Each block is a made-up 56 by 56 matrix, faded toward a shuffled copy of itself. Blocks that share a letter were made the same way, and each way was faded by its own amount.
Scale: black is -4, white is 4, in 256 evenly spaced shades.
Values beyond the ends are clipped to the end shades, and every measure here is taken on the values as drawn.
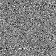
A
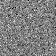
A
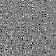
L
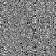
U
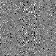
L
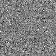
A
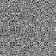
U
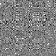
U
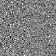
L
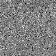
A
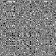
U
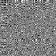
U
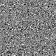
A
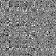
U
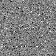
A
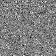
A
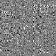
L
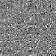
U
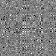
U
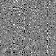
L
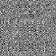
U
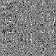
L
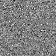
A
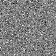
A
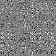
L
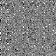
L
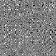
L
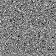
A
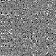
L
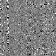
L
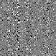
L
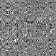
L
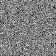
A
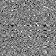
U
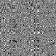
U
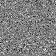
A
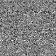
A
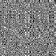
U
